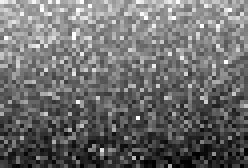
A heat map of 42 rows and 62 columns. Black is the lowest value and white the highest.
Ninth with the lowest average: bottom right. Slope: up to the top. Ninth with the highest average: top left. Grain: fine. Stripes: none.
